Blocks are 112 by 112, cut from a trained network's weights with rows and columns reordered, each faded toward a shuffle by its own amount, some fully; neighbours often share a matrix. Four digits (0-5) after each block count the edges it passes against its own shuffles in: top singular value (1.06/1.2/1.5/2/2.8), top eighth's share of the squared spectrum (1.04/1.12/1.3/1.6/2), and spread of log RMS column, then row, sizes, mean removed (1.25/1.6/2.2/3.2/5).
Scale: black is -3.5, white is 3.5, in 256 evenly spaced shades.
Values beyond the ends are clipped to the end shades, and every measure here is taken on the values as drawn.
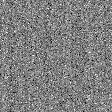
1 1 0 0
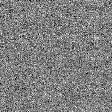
3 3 0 2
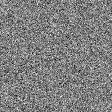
2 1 0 0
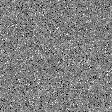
0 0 0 0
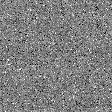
0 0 0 0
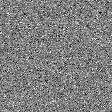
0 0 0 0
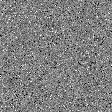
0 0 0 0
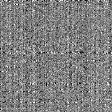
4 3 1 3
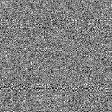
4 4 1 3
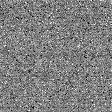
2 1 0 0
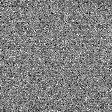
2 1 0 0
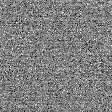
2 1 0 0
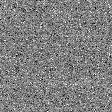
1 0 0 0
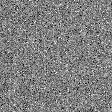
0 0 0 0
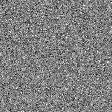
2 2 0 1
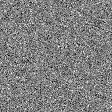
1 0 0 0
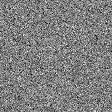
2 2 0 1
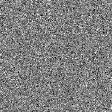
2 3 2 2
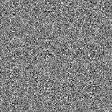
3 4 2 2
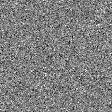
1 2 1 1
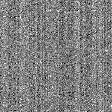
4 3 0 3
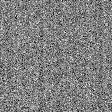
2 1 0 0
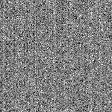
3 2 0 1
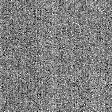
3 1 0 1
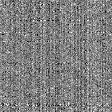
4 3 1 3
